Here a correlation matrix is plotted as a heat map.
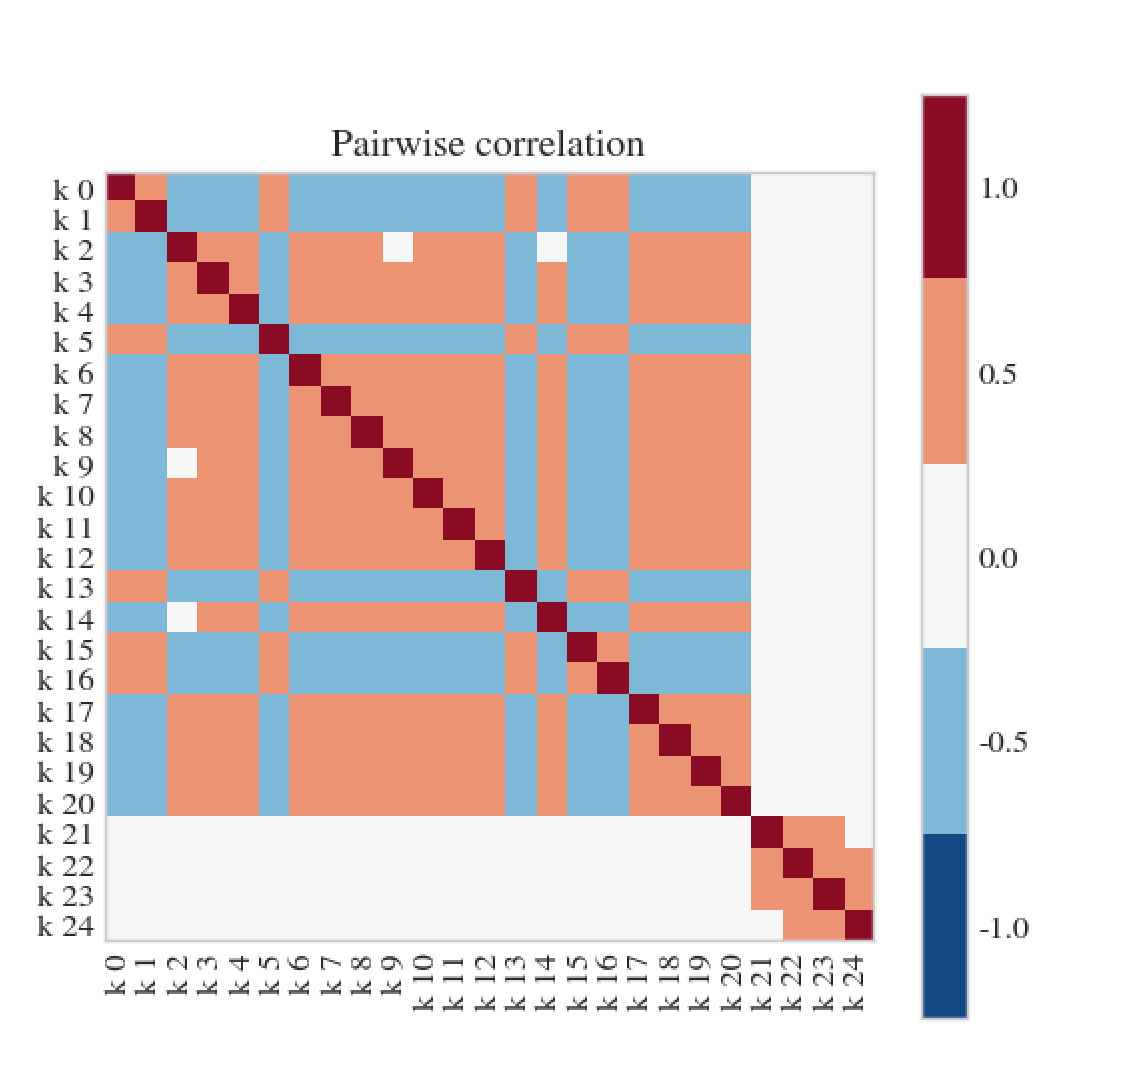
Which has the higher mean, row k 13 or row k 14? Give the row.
k 14
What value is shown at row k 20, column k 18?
0.5
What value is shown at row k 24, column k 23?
0.5
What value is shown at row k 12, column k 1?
-0.5
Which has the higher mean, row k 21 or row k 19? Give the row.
k 19
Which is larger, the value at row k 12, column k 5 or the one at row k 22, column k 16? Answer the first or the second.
the second
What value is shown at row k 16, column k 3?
-0.5
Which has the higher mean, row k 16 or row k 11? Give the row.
k 11
